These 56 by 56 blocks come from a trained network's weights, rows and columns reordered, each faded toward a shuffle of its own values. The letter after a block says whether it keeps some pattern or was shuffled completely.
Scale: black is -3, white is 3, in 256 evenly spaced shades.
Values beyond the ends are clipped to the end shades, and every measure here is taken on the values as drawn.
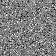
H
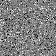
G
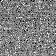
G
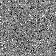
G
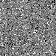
G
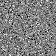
H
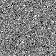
H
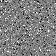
H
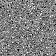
H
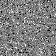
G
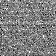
G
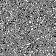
H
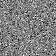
H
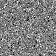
H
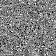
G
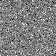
H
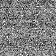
G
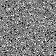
H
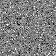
H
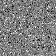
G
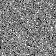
H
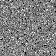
H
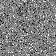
H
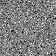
G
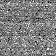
G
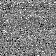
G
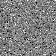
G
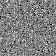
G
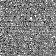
G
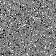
H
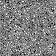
H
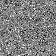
H
